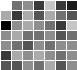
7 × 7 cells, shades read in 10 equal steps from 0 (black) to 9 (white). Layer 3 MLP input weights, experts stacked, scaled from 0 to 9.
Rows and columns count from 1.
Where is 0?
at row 3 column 1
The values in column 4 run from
2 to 6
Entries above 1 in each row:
6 7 6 7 7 7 7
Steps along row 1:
down up down up down down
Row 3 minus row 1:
-9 1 1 3 -3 0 6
